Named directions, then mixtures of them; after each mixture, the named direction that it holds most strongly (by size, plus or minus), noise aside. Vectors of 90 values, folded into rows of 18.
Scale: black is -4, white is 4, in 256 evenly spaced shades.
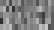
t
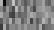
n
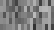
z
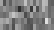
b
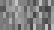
z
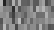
n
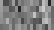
z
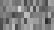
b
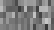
z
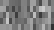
z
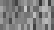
z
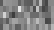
b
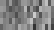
z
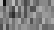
n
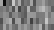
n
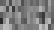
t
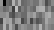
n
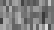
t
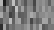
n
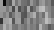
n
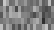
n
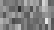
b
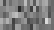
b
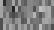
n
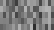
z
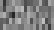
n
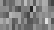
b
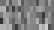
t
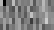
n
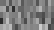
t
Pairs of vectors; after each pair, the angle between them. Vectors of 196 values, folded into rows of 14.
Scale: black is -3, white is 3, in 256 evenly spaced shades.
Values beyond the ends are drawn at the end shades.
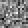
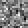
partly opposed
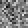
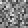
nearly opposite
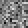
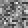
nearly opposite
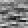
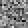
partly aligned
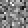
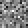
orthogonal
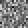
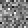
nearly parallel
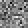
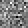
nearly opposite
